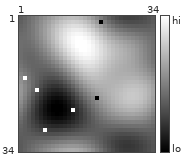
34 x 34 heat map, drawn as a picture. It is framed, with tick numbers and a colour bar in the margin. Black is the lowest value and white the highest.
There are no regular stripes. Six lone cells stand out: four far higher and two far lower than their neighbours. Neither half mirrors the other. The middle right is the smoothest part. The bottom left is the ninth with the lowest average. The ninth with the highest average is the top middle.
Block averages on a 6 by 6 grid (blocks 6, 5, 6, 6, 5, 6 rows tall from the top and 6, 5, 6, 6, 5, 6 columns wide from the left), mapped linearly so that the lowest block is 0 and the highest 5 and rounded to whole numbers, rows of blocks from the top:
245322 / 235543 / 223443 / 201344 / 101233 / 222211
